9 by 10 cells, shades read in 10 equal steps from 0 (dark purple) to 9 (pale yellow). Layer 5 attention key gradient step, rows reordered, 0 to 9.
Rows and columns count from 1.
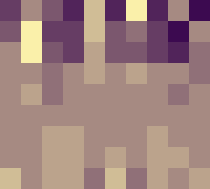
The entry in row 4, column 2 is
5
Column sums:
42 54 39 38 50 40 46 38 36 39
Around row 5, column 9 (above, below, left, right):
5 5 5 5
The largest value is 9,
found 3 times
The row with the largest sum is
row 9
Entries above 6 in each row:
2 2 1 0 0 0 0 0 2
